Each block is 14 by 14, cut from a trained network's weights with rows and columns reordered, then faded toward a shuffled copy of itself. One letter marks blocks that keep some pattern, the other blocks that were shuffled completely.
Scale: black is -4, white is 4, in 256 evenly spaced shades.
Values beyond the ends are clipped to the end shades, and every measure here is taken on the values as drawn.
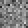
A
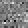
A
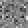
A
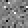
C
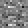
A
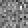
C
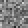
C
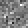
C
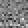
A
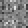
A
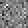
C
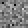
C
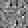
C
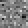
A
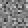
A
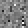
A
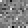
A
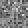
C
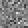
C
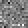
C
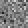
C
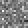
C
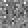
C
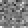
A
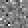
C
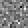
C
